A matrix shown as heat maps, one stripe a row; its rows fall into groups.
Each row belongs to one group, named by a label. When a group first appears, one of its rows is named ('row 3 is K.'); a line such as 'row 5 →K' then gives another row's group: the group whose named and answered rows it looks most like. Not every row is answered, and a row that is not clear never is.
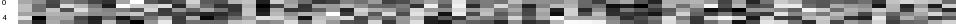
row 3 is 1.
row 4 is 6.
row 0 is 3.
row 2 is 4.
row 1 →3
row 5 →6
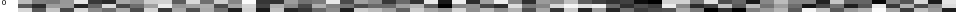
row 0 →3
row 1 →6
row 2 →4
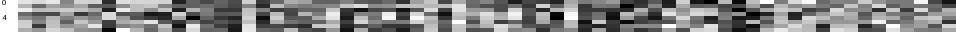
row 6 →3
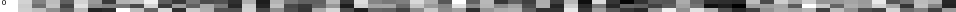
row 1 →4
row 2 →3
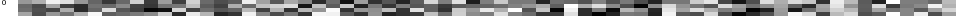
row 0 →3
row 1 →6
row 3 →3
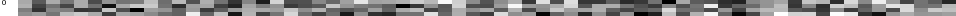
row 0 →4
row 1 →3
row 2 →6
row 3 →3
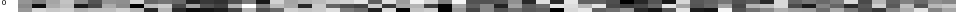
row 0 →1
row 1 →6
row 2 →1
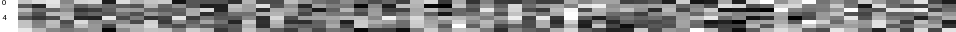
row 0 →1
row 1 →6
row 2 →3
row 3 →6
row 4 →4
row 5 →4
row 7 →3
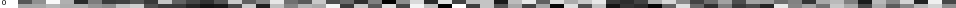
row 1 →1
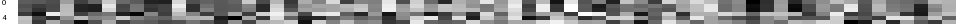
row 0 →4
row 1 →4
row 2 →4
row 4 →3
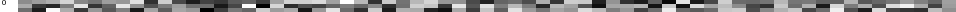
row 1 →3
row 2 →6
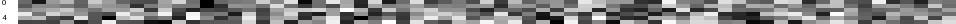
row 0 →6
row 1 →6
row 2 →1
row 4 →3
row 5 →4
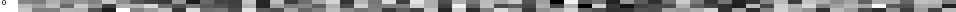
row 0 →4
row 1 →1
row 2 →3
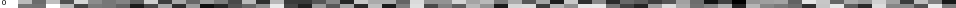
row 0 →4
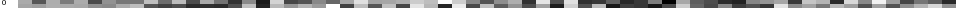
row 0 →4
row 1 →1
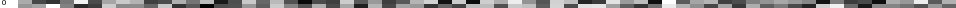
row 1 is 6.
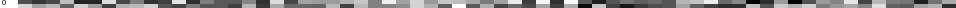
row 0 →4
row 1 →1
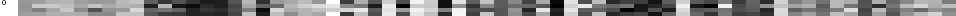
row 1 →1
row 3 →1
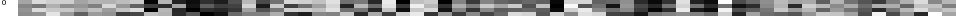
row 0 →1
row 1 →4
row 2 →1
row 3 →6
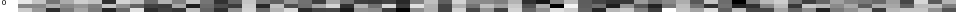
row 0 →3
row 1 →4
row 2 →3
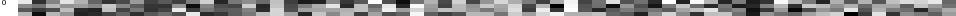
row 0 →3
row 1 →4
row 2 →4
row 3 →6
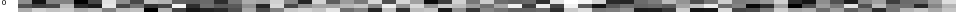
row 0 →6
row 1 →4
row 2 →1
